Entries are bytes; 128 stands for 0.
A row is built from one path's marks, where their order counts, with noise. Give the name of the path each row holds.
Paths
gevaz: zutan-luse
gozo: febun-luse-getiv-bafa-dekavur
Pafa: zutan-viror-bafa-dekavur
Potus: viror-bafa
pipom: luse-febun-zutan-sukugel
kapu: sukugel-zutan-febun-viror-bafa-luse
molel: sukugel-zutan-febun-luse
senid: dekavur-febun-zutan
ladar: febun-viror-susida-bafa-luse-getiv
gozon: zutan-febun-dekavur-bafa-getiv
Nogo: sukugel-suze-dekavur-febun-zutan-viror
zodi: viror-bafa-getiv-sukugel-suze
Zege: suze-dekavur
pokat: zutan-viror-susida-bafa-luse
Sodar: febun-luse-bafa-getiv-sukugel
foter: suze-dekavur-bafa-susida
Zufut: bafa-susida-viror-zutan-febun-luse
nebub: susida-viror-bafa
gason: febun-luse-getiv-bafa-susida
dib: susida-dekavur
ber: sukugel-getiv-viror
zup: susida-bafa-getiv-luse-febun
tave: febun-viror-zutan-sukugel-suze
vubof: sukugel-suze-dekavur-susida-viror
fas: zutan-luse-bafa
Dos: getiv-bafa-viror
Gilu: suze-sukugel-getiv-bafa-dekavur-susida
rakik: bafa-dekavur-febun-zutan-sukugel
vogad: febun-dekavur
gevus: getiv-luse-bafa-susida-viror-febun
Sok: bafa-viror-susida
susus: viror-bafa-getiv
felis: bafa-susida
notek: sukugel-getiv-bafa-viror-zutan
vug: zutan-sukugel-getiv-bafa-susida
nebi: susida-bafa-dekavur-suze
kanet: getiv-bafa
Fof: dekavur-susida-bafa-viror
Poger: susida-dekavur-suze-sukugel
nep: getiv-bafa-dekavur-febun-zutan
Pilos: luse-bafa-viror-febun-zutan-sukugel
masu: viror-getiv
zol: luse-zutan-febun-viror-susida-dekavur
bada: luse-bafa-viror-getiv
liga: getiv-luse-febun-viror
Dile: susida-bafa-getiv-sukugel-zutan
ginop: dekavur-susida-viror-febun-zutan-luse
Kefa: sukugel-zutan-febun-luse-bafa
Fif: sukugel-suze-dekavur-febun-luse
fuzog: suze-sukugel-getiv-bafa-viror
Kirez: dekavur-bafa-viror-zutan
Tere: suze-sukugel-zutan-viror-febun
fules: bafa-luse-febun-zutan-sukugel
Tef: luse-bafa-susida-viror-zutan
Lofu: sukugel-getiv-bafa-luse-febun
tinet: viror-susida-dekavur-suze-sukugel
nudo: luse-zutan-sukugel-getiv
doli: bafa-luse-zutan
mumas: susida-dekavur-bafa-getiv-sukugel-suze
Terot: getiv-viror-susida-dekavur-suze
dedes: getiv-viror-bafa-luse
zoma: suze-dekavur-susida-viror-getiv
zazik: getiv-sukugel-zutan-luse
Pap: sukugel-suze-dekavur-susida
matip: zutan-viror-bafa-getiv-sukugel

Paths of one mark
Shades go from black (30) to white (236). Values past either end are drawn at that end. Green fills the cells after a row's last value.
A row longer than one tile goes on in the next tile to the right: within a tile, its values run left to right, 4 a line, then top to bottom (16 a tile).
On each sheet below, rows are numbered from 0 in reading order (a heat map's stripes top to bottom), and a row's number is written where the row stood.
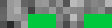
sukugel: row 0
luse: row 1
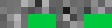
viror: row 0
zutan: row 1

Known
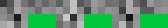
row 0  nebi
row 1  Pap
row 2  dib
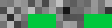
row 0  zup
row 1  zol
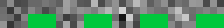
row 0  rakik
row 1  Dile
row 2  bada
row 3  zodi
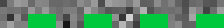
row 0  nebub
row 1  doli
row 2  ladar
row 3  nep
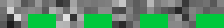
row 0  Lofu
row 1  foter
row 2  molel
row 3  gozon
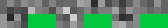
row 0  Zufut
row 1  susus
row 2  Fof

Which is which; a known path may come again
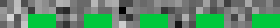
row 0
Pap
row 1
pipom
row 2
ginop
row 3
fules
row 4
Sok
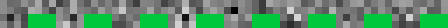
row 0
Tef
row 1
nebi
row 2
notek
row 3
Poger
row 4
vogad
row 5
Lofu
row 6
nebub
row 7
Sodar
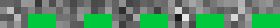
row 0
susus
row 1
nep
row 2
rakik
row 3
bada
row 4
Fif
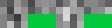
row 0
dib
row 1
Gilu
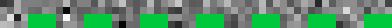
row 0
foter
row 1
tave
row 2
Kefa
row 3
molel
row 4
nudo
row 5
masu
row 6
ber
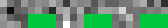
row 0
zol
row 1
Terot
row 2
zodi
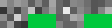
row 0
gason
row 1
kanet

